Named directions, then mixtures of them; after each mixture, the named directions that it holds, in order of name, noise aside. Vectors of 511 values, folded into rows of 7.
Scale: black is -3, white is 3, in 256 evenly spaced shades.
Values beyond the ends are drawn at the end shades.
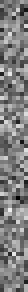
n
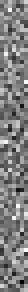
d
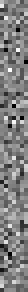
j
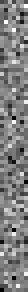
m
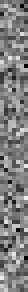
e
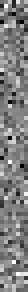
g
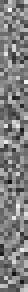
d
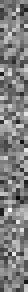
n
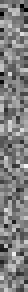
e, n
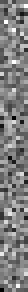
m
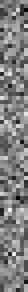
n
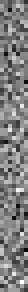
d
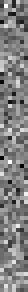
e, g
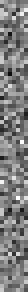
n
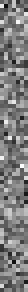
g, j, n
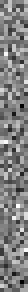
d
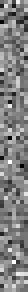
g
